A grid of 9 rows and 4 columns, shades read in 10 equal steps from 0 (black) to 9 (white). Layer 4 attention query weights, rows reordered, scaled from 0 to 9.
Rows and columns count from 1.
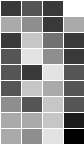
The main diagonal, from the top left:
2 5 4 2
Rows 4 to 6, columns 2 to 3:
8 5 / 2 8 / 7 6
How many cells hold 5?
4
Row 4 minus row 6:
0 1 -1 -1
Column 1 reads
2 6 2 3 3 3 5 6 6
